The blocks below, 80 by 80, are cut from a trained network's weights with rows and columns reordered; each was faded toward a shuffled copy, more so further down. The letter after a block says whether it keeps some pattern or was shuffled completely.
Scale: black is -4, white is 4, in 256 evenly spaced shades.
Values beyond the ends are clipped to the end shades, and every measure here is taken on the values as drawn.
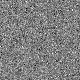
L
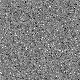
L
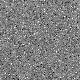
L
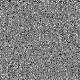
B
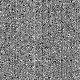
B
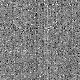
B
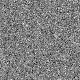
L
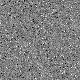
L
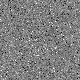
L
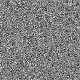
B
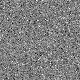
L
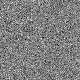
L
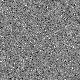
L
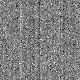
B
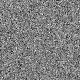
L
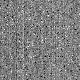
B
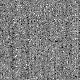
B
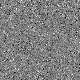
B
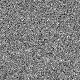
L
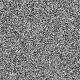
L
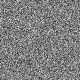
L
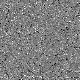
B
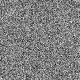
B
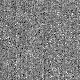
B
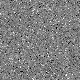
L
